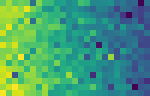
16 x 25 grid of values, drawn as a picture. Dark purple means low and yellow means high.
Slope: up to the left. Ninth with the lowest average: top right. Ninth with the highest average: bottom left. Odd rows or columns: none.
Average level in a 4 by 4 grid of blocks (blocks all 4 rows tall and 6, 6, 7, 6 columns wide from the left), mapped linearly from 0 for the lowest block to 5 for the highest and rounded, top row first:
5320 / 5321 / 5421 / 5421
